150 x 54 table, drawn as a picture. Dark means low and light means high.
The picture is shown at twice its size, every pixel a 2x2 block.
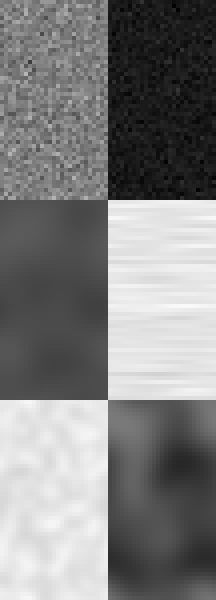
It is made of 3 by 2 panels. Panel 1,1: middling, fine-grained. Panel 1,2: very low, fine-grained, faint in contrast. Panel 2,1: low, smooth, faint in contrast. Panel 2,2: very high, streaked across, faint in contrast. Panel 3,1: very high, blotchy, faint in contrast. Panel 3,2: low, smooth.
